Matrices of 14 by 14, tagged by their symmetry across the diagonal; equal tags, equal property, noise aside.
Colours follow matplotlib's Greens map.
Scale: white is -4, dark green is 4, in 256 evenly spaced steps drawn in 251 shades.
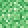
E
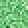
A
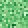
A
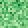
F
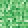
F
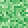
F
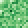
E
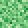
A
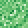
E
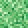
E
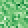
A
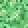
E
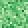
A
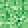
A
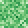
E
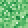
E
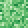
F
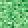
F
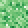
E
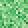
F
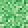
A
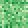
A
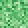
F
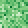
F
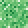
E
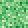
A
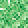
E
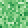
F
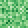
A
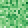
F
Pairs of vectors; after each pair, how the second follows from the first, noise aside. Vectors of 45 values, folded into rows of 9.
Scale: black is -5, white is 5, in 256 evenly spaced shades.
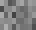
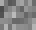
sign-scrambled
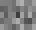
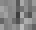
sign-scrambled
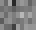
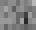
wrapped around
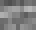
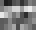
scaled up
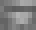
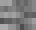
wrapped around
